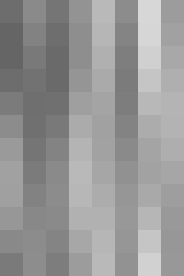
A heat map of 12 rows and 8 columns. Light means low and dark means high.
Values change most from cell to cell in the top right. Streaks run downward. The ninth with the highest average is the top left.
